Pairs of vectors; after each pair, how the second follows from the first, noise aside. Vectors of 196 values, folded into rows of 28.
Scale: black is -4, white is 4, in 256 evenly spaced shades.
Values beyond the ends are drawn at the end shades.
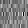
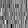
shuffled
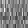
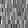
shuffled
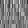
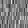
shuffled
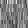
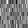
sign-scrambled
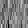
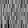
sign-scrambled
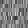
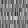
sign-scrambled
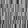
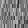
shuffled
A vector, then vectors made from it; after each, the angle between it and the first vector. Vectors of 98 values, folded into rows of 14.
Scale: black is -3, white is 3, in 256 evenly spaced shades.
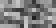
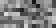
nearly parallel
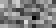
nearly parallel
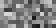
partly aligned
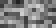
nearly opposite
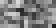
nearly parallel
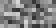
nearly parallel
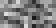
nearly parallel
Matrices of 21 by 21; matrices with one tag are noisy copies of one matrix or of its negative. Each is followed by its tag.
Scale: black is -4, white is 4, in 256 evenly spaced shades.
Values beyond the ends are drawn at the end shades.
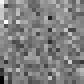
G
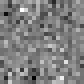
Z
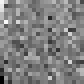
G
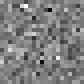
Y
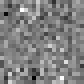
Z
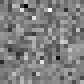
Y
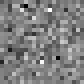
Y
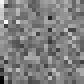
G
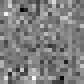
Z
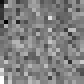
G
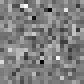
Y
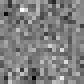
Z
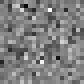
Y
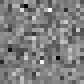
Y
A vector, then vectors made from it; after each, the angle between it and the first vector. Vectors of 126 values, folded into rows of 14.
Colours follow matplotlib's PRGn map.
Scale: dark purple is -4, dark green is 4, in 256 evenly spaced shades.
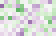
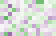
orthogonal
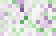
partly opposed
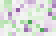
partly opposed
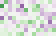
nearly opposite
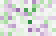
partly opposed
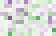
partly opposed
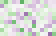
orthogonal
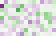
nearly parallel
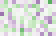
partly opposed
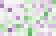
orthogonal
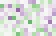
nearly opposite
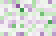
partly aligned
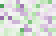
nearly opposite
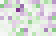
nearly opposite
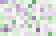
orthogonal
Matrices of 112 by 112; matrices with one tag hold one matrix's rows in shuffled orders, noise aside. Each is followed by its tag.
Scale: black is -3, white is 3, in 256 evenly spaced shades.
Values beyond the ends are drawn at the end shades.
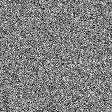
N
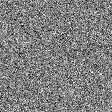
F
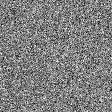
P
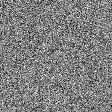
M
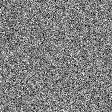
P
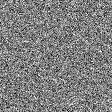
F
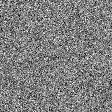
M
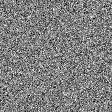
N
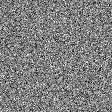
P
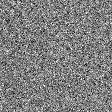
P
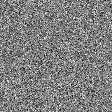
M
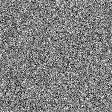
P
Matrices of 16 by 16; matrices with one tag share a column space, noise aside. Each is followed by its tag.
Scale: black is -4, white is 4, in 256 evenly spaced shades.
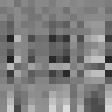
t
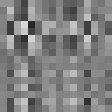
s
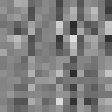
s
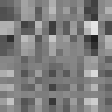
s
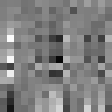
t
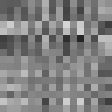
s
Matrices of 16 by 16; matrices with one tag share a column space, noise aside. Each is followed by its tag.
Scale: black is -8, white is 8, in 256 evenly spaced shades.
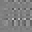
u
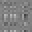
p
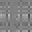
p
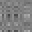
p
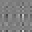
p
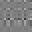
u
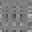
p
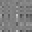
p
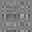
p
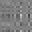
p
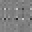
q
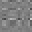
u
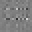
q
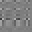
u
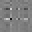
q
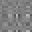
p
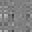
p
